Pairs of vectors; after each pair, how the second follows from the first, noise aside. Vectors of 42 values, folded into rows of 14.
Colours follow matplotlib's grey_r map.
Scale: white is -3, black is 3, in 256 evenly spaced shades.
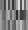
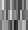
shuffled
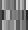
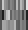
copied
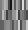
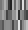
copied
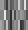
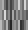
copied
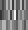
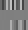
partly zeroed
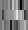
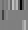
partly zeroed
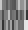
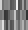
shuffled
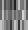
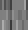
partly zeroed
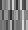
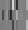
partly zeroed
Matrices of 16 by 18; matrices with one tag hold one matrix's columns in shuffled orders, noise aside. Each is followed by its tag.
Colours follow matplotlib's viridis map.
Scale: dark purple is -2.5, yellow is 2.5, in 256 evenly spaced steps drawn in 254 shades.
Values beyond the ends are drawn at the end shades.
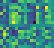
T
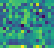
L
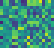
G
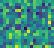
L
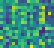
T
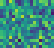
G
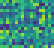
L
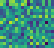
G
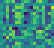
T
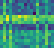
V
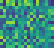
G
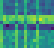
V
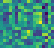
T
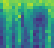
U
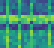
V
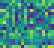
L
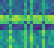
V
